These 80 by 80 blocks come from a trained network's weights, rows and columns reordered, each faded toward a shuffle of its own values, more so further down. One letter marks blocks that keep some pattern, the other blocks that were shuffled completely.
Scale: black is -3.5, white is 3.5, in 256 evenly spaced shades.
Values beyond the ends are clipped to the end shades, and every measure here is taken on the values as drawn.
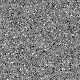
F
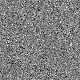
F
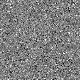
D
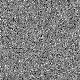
F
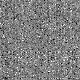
D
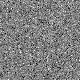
F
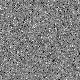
F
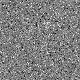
F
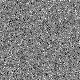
F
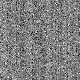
D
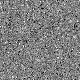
F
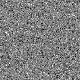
D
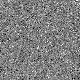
F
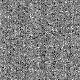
D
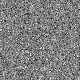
F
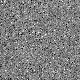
F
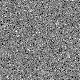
F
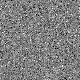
F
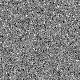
F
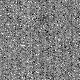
D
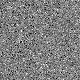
F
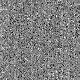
D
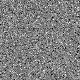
D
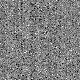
D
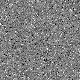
F
